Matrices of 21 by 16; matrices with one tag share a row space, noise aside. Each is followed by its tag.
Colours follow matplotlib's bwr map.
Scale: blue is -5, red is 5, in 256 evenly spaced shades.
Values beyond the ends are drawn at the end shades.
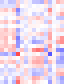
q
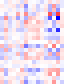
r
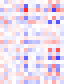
r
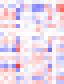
q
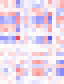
q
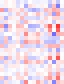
r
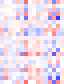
r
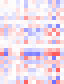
r
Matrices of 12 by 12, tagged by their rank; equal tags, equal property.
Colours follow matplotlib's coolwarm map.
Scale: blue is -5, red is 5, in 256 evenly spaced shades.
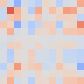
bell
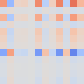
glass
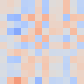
bell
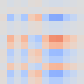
glass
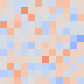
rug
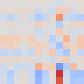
bell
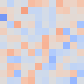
rug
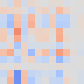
bell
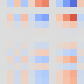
glass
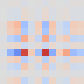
glass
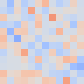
rug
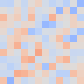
rug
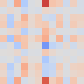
bell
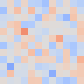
rug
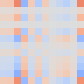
glass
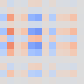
glass
